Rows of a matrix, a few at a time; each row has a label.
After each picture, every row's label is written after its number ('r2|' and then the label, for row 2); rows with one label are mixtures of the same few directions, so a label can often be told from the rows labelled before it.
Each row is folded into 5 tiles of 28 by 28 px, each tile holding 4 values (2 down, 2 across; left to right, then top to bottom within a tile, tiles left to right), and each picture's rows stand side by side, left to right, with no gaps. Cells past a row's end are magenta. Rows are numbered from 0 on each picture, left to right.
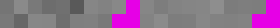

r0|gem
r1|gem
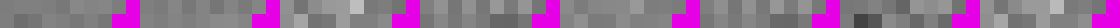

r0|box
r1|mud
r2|gem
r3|mud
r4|gem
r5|mud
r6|box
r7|gem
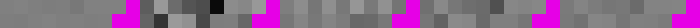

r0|gem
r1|gem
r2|mud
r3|gem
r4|gem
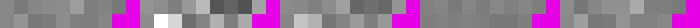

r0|gem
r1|box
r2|box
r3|mud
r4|gem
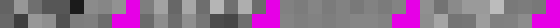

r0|gem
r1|mud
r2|mud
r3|gem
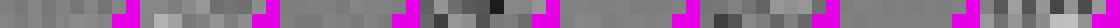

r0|mud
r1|box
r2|box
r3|gem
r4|box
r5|box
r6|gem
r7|mud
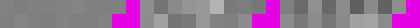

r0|gem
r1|gem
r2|mud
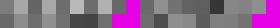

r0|mud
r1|gem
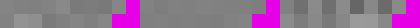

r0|box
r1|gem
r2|mud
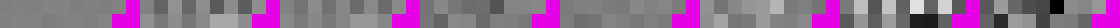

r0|box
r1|mud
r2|mud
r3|gem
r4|box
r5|gem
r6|mud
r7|gem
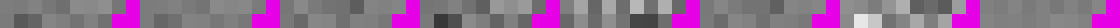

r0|box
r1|box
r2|gem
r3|box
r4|mud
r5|gem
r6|box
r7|mud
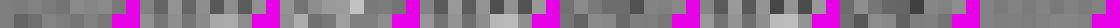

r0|box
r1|mud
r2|gem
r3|mud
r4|gem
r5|mud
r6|gem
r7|mud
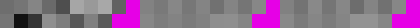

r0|box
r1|mud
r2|mud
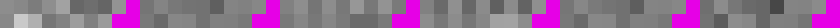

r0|box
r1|gem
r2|mud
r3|mud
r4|gem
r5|gem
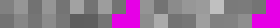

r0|mud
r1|gem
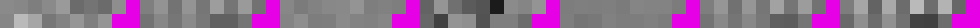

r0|box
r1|mud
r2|gem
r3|gem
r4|box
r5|mud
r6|mud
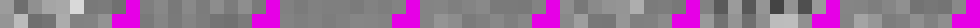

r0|gem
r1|mud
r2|mud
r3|box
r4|gem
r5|mud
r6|box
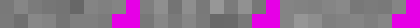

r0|gem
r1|mud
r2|box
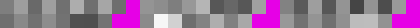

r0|mud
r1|box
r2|mud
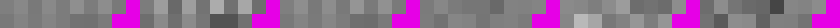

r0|mud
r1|mud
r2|mud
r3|gem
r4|box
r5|gem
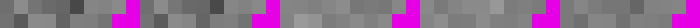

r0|gem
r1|gem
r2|box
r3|gem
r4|gem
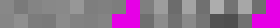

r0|gem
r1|mud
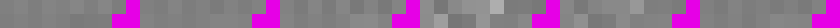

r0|mud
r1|mud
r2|mud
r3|gem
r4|gem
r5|mud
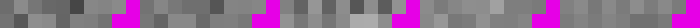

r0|gem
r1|gem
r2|mud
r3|gem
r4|mud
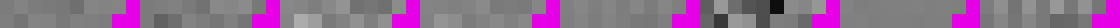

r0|gem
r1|box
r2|box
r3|box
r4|mud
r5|gem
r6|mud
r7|mud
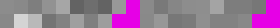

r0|box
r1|gem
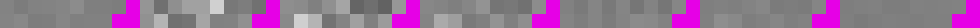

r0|gem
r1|gem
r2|box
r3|box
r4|mud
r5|box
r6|box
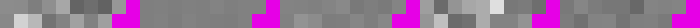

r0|box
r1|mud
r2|box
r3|gem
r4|gem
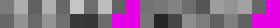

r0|mud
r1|box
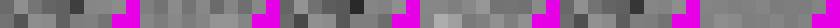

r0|gem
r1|mud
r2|gem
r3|box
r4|gem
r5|box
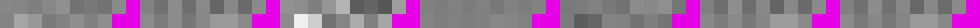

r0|box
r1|mud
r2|box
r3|mud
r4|box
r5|mud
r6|mud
